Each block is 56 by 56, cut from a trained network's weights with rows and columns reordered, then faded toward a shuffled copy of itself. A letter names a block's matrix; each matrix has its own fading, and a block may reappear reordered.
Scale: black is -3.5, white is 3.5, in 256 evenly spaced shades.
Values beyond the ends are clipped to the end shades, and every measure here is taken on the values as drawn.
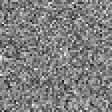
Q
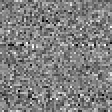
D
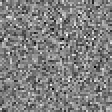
Q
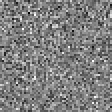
Q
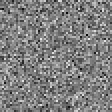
Q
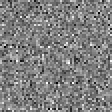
D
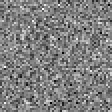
Q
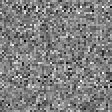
D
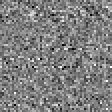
D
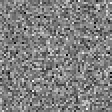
Q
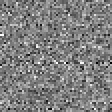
D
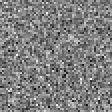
Q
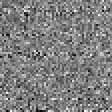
D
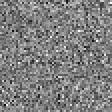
D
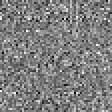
D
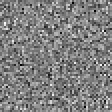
Q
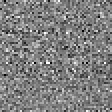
D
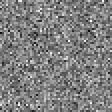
Q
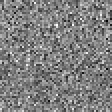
Q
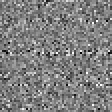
D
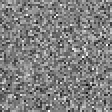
Q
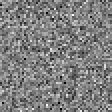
Q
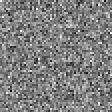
Q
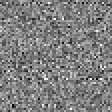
D
